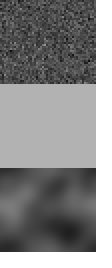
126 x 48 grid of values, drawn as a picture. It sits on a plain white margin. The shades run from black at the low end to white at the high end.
It is made of 3 by 1 panels. Panel 1,1: low, fine-grained. Panel 2,1: high, flat. Panel 3,1: low, smooth.
